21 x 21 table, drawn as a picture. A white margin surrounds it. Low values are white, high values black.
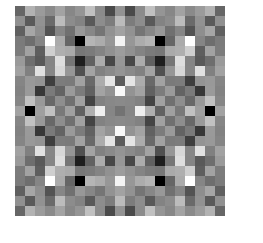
Mirror symmetry: left to right and top to bottom. Odd rows or columns: none. Seam: none.
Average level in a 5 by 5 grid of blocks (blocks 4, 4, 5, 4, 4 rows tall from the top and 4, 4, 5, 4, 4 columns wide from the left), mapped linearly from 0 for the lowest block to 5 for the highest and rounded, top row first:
3 3 2 3 3 | 3 3 2 3 3 | 4 5 0 5 4 | 3 3 2 3 3 | 3 3 2 3 3
